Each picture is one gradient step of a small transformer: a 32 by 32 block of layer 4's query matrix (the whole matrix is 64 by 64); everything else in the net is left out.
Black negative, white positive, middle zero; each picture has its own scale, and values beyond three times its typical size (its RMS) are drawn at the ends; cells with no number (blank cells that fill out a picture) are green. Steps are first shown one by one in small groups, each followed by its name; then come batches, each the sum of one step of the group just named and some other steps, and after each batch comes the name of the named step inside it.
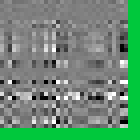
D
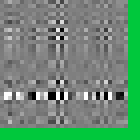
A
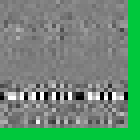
A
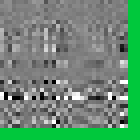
D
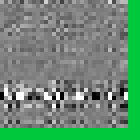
A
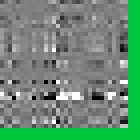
D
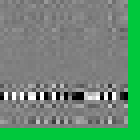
A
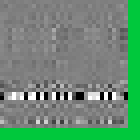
D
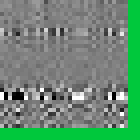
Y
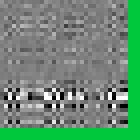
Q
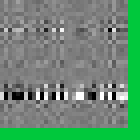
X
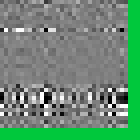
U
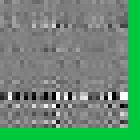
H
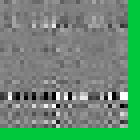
H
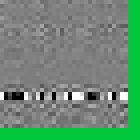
Y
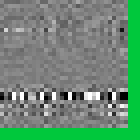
U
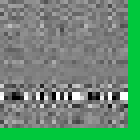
Y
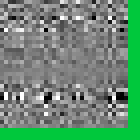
U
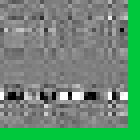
U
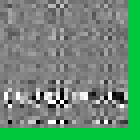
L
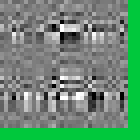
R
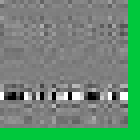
R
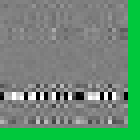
L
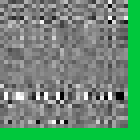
L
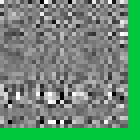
L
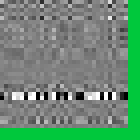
L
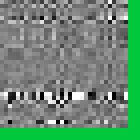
L
